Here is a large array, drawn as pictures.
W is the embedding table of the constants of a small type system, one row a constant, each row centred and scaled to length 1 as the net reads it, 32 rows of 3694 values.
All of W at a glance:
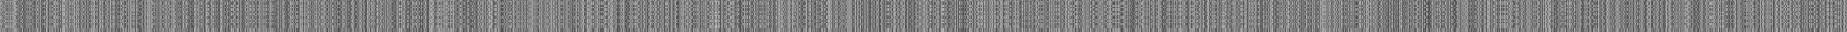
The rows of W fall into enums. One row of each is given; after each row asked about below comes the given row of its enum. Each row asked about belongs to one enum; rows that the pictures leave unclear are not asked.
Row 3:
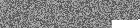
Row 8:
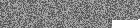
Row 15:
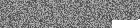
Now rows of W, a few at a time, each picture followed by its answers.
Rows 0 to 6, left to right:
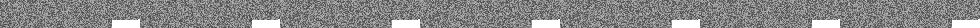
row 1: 15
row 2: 3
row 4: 3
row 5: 8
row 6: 8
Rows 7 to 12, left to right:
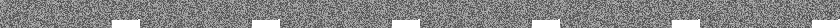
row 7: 3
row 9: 8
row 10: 8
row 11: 3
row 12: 15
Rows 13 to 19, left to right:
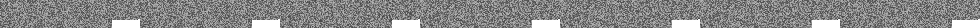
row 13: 8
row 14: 8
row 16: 3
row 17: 3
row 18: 3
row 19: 8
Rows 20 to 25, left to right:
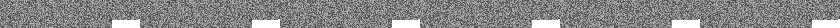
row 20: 15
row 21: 15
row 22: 8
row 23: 3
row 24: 3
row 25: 15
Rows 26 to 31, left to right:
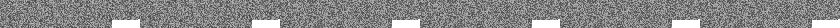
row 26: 15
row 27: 15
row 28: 8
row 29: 8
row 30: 8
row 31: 8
